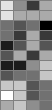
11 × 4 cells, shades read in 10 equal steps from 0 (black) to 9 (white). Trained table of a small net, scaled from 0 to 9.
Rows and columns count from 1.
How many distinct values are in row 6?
3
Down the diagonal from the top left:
8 6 4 2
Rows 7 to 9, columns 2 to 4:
1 5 7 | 4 4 7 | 7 3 4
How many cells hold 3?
7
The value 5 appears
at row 1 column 2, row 7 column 3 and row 11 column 3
